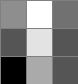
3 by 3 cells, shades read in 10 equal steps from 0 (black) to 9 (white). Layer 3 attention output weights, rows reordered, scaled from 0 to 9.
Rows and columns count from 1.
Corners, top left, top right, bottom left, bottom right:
5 4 0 3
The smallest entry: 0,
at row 3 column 1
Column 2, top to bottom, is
9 8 6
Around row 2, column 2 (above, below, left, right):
9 6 3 3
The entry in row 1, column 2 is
9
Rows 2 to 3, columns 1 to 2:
3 8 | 0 6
